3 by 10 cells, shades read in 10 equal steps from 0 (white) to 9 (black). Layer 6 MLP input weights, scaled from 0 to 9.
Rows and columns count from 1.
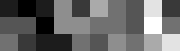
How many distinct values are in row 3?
7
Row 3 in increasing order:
1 3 4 5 5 5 6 7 8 8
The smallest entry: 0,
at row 2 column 9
